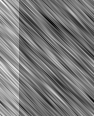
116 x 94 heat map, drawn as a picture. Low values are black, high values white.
The grain runs diagonally down to the right. On average the colour sits 50% of the way up the scale. The values follow a bell shape. A vertical seam about 20% of the way across splits the table, and the left part is higher.
